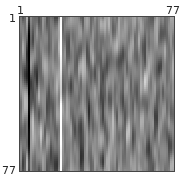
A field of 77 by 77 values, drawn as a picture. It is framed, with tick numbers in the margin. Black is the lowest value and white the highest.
Slope: none. Odd lines: columns 5 and 21. Grain: streaks running down. Average level on the scale: 50%. Histogram: heavy tails on both sides.
